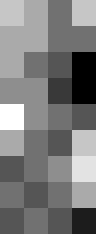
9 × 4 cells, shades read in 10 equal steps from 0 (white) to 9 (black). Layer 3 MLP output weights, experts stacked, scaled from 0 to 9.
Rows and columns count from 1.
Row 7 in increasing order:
1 4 5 6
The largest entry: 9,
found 2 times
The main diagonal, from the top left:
2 3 6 9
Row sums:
12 16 23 24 15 16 16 19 25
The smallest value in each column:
0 3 4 1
